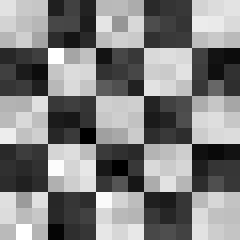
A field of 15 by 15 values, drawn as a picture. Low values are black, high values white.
No row or column stands out. The values fall into two levels. Overall the values sit about 50% of the way up the scale. The field is checkered. No overall slope runs across the table.
